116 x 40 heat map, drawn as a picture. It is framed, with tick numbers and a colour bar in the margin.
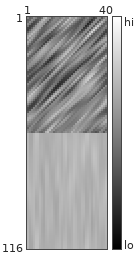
It is made of 2 by 1 panels. Panel 1,1: middling, slanting up to the right, strong in contrast. Panel 2,1: high, streaked downward, faint in contrast.
